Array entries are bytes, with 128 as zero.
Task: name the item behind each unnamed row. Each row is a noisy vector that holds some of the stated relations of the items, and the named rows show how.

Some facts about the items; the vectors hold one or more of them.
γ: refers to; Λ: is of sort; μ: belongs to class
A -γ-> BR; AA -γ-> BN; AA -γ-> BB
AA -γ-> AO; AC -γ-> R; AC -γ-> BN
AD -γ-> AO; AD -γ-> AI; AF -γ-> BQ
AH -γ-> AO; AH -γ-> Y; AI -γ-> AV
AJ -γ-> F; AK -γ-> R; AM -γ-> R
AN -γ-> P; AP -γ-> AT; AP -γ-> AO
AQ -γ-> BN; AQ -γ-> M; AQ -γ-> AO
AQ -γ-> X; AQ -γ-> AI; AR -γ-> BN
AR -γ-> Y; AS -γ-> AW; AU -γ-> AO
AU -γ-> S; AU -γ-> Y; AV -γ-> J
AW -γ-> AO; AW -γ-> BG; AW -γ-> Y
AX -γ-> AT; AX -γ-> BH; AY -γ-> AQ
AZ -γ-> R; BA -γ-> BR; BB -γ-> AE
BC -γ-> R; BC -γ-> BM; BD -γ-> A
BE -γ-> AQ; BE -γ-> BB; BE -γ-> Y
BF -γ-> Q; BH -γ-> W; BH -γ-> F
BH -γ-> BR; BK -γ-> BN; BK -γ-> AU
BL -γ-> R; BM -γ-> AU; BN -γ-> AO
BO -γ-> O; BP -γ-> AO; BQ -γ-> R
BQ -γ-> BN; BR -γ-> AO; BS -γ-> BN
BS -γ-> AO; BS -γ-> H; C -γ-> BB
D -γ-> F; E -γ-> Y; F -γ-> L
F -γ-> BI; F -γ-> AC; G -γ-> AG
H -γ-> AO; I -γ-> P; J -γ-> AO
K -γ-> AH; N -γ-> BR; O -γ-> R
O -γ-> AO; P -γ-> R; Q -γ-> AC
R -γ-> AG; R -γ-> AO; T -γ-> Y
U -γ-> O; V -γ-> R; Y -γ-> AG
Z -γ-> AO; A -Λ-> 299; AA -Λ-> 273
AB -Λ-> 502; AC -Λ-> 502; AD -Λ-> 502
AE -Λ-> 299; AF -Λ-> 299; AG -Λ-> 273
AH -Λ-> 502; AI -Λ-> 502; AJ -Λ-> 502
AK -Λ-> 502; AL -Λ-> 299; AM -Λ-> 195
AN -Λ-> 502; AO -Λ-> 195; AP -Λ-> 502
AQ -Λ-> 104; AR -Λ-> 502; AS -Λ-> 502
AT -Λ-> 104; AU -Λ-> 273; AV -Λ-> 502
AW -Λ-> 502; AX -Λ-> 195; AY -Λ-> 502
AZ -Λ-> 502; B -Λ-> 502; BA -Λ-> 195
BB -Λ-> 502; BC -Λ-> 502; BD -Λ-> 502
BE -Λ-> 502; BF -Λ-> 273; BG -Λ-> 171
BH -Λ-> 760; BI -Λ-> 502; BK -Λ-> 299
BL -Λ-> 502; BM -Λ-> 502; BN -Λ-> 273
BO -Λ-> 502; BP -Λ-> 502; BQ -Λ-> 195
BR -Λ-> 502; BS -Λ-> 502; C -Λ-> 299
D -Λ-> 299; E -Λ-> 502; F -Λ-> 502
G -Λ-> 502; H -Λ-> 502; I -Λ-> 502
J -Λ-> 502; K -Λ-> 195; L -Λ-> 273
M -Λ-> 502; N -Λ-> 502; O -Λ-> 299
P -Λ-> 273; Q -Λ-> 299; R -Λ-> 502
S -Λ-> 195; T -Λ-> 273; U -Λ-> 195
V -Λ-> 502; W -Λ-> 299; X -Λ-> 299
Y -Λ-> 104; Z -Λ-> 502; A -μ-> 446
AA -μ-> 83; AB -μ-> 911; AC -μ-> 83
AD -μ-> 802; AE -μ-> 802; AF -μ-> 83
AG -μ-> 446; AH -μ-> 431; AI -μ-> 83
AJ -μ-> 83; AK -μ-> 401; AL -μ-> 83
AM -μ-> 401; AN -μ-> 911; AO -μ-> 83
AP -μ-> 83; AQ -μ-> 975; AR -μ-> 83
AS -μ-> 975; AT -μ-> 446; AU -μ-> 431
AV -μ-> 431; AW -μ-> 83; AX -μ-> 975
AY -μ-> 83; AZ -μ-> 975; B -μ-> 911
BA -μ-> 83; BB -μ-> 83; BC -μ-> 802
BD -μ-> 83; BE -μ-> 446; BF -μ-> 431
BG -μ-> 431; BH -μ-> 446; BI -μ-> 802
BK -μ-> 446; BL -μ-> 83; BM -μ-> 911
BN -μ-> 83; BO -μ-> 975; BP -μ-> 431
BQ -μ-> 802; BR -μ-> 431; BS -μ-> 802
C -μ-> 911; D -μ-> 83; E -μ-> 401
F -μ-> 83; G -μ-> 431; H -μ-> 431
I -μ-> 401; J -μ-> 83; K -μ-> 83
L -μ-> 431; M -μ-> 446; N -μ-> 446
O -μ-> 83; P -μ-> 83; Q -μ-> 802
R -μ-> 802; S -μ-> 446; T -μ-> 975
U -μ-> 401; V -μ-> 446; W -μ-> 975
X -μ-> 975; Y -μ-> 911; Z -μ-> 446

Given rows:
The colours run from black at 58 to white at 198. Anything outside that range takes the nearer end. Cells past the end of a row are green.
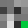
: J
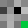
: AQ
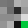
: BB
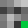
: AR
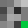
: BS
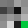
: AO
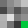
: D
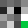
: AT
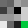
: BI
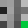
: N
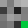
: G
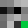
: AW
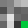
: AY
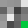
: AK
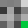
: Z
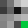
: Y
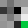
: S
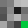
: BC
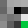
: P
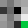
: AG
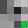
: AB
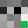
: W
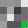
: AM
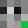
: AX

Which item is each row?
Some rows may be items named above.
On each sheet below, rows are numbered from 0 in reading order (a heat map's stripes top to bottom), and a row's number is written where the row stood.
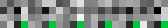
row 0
M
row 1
BM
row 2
C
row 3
AA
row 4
AC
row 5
BI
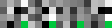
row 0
I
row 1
AE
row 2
BR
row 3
AN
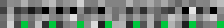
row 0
AP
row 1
AW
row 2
AS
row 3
AO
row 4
O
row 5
BA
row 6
L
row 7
T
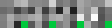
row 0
AA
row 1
Z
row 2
BH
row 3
U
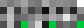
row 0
BP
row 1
AO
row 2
E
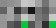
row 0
V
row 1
A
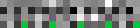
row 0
BR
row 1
K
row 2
S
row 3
E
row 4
AH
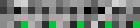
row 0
Y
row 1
F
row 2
F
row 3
BG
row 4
BD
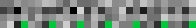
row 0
AO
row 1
BL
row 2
X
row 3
AD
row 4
BO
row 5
A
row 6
BK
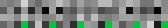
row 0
BE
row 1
AH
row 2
A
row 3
AF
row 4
AZ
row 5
AO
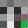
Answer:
AV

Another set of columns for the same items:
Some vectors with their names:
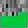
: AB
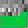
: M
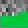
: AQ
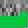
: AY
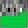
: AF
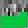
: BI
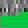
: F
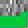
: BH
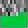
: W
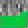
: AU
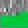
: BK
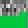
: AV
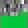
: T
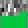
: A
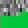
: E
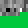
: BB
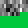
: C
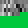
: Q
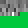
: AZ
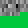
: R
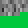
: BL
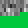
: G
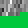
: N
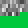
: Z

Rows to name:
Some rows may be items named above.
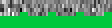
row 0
I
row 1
AY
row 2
AP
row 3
X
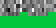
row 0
AE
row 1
U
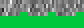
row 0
N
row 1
AH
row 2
AW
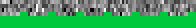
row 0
P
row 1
A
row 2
C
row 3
BB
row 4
W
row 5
T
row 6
L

